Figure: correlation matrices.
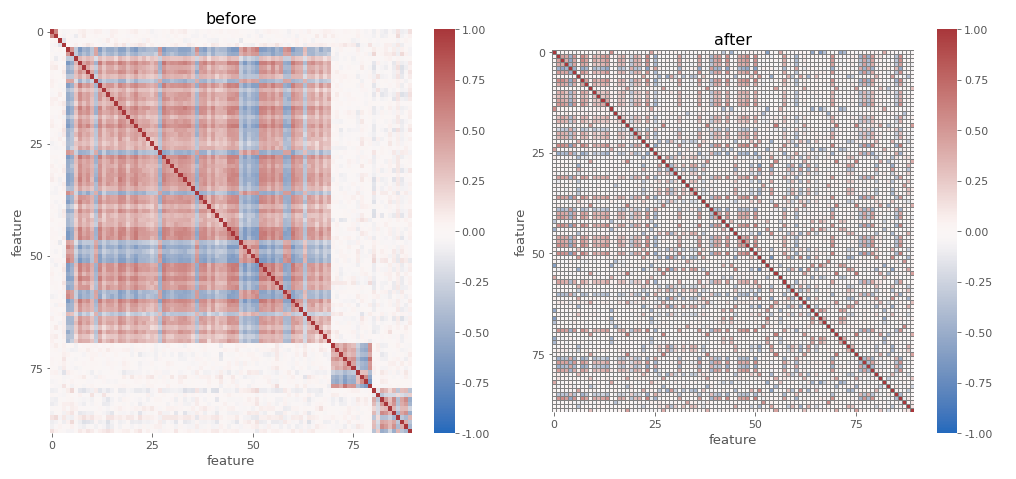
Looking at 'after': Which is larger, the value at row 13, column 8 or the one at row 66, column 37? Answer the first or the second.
the first
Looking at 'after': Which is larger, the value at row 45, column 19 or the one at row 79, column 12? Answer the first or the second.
the second
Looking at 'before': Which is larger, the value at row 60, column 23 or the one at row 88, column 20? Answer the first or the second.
the first
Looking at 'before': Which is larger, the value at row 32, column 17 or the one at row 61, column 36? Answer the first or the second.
the first
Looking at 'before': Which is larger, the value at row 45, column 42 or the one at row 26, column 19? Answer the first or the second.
the first
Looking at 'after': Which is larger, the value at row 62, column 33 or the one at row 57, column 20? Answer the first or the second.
the second
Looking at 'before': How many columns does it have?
90
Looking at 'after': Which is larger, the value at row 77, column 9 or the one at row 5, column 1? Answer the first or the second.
the second
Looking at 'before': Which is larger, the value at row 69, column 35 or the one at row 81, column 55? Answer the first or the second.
the first
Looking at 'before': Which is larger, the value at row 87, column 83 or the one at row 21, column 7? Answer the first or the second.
the second
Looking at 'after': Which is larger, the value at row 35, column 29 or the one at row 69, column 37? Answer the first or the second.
the second
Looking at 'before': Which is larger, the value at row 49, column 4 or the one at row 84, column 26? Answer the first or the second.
the first
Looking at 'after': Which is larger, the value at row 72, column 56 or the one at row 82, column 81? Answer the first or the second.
the second
